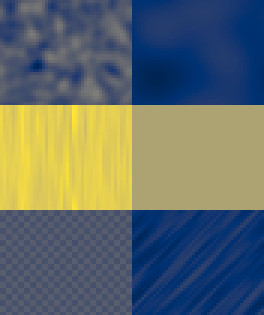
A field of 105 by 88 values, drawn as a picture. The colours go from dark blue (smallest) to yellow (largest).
The table splits into 3 rows of 2 panels. Panel 1,1: low, blotchy. Panel 1,2: very low, smooth, faint in contrast. Panel 2,1: very high, streaked downward, faint in contrast. Panel 2,2: high, flat. Panel 3,1: low, checkered, faint in contrast. Panel 3,2: very low, slanting up to the right, faint in contrast.
